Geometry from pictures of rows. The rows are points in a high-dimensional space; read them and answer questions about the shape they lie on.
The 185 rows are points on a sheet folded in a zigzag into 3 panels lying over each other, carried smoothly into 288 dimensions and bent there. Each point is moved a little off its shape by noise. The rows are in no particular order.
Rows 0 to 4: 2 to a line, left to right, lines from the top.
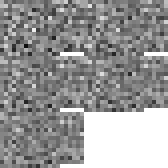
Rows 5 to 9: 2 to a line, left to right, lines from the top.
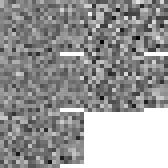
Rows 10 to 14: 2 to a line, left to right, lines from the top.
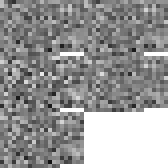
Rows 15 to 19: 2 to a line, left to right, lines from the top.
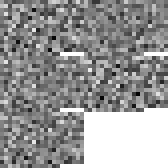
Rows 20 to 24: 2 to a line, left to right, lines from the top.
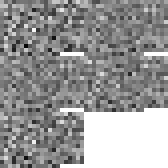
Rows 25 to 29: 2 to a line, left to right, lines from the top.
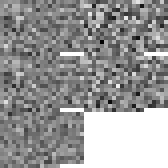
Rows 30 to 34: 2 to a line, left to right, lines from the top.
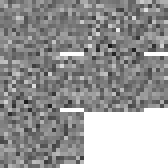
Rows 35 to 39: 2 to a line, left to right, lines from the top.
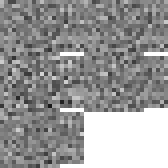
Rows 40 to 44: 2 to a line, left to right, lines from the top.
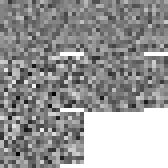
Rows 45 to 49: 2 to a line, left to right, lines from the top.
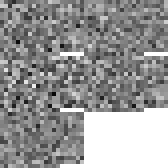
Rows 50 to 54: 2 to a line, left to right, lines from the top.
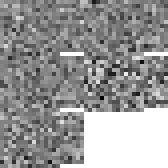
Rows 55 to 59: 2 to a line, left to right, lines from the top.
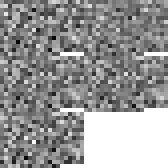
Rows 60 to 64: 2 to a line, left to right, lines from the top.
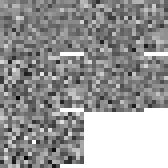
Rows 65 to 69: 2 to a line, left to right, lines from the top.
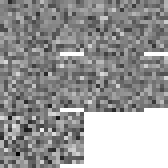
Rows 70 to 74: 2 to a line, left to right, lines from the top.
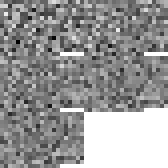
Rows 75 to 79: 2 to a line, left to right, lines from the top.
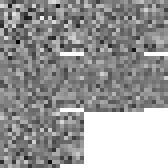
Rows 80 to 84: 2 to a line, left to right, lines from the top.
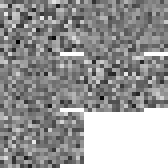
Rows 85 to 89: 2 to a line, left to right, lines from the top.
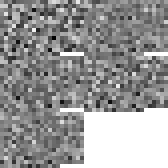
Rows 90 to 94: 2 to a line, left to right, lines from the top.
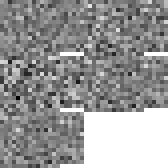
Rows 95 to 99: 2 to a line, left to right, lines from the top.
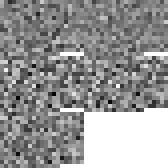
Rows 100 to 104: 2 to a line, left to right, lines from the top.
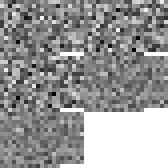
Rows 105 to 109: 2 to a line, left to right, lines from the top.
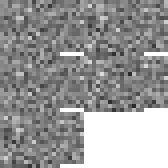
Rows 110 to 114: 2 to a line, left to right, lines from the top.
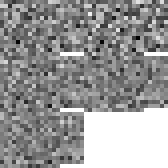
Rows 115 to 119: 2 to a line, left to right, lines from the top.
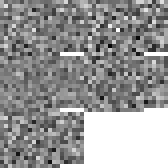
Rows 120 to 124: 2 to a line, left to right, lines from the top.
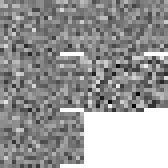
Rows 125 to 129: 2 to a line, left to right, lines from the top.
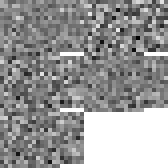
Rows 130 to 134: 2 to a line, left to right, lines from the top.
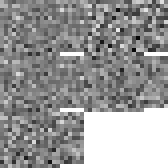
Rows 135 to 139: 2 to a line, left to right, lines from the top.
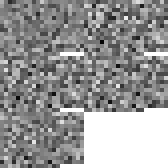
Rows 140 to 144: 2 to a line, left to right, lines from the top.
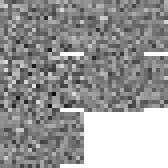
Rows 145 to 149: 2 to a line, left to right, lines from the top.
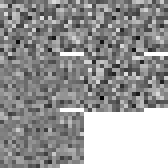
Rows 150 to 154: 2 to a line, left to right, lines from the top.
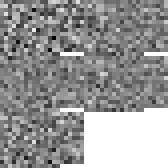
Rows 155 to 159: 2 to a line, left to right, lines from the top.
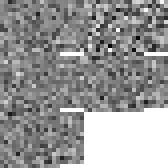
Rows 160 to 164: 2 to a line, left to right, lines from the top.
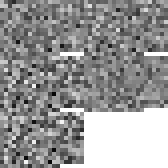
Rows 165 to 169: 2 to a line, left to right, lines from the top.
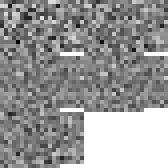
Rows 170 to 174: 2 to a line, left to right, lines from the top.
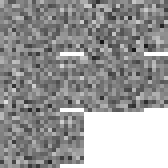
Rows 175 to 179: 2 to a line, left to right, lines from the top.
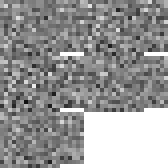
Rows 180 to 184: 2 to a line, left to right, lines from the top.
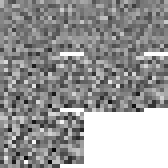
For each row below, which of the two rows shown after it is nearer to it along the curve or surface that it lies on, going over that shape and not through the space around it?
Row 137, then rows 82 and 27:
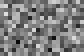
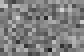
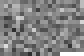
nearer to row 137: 82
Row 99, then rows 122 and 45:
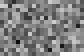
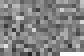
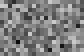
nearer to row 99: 45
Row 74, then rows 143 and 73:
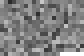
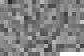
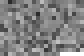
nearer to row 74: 73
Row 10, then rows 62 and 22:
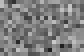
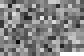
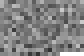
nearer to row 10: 62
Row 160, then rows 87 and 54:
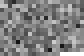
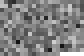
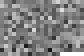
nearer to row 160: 87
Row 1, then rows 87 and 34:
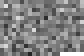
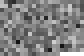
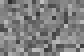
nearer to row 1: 87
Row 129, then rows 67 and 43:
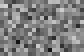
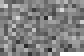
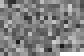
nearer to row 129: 67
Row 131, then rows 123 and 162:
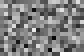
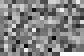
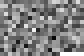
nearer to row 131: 123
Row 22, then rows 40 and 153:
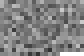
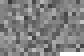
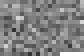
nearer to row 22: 40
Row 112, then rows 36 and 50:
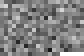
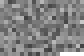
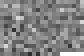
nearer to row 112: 50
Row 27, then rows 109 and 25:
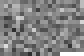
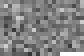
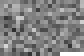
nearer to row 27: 25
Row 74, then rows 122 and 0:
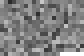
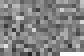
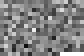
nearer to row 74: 122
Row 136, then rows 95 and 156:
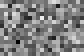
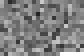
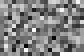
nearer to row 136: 156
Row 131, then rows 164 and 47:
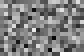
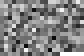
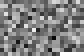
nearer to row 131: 164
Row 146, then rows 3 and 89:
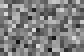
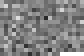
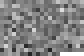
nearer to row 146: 3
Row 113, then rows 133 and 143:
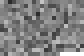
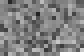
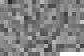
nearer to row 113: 133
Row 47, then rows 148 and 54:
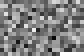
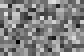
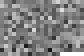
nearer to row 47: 148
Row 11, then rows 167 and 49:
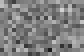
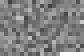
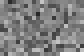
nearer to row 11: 167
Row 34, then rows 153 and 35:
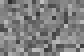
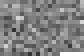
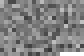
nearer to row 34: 35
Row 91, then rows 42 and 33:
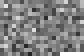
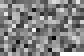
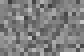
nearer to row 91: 42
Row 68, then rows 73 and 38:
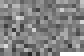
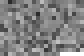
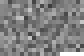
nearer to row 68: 38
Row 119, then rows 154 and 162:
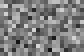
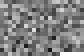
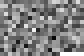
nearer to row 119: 162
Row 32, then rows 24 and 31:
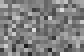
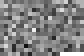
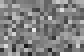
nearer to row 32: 24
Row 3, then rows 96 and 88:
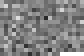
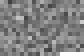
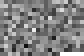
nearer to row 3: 88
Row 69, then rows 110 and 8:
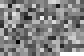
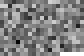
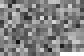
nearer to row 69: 8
